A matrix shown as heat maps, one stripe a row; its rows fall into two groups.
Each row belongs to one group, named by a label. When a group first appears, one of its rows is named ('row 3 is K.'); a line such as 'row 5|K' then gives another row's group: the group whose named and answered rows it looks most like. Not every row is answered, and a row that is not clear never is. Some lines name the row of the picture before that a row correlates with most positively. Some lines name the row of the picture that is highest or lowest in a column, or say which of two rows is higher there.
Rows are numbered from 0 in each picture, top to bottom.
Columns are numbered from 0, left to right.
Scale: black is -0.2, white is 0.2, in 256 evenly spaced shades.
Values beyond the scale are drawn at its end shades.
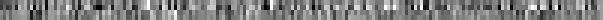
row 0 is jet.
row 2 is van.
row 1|jet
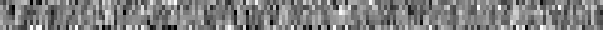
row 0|van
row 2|jet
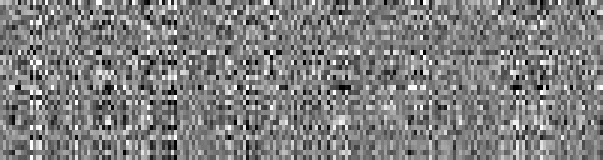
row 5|jet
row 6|van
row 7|jet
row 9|van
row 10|jet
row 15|van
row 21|jet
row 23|jet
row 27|van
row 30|jet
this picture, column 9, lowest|10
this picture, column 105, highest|25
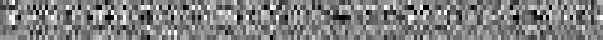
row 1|jet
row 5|jet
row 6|van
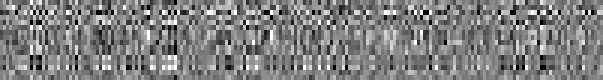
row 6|jet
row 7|jet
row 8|jet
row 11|van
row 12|van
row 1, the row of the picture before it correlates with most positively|4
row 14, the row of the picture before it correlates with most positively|3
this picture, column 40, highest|13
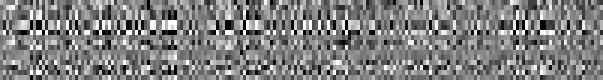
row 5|van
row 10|van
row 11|van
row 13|jet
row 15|van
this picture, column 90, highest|13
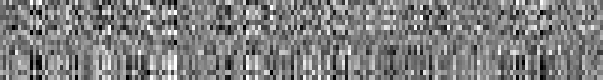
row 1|jet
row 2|van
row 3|jet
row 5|jet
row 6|van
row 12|van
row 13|van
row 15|van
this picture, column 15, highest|14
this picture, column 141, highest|14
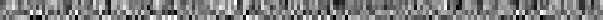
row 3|van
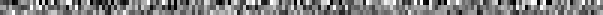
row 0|jet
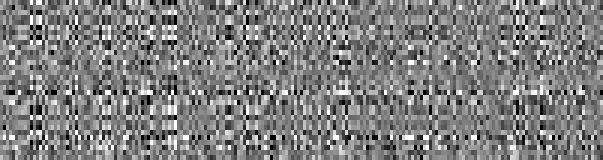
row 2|van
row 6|jet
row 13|van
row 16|jet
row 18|jet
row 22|van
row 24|van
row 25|van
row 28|van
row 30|jet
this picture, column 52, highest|11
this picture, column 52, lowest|27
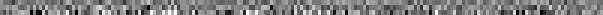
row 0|jet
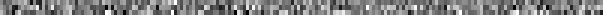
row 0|van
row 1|jet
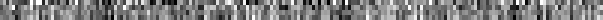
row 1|jet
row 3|jet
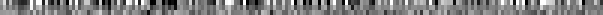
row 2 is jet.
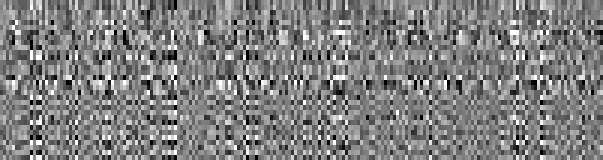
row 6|jet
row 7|jet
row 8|jet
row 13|van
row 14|van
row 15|jet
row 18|jet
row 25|van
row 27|van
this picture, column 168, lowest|6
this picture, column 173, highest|4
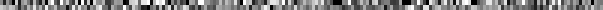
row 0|jet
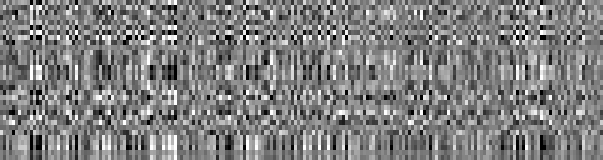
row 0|van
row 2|jet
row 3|jet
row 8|jet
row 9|van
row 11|jet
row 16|jet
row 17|jet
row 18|van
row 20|van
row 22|jet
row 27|van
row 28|van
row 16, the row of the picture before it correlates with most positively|0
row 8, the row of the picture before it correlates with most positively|0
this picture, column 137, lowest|22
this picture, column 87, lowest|8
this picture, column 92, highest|24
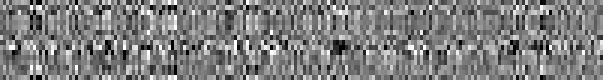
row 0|van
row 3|van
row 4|van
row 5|van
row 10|jet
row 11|jet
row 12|jet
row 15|van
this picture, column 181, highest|10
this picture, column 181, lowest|0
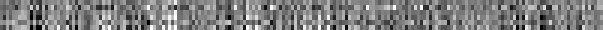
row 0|van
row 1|jet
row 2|van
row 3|van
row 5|van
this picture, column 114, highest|5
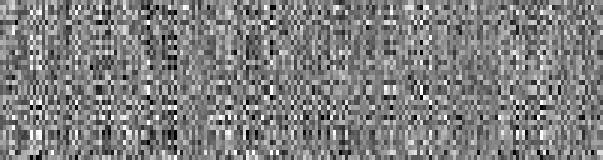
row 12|jet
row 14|jet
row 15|jet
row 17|jet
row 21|van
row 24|jet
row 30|jet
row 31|van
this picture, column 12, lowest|31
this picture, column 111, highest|26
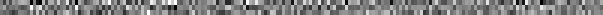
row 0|van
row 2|jet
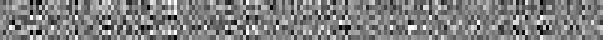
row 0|van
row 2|van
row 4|jet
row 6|van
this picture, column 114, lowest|3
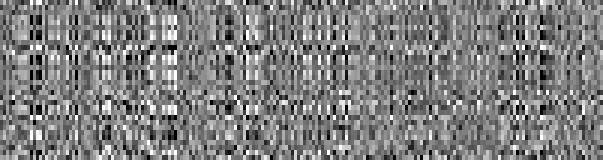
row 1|jet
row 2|jet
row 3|van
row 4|van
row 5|jet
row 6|van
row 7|van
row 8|jet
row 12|van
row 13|jet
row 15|van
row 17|van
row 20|jet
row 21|van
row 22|van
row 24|jet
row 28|jet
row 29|jet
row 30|van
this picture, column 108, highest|1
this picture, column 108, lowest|31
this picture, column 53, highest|31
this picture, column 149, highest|20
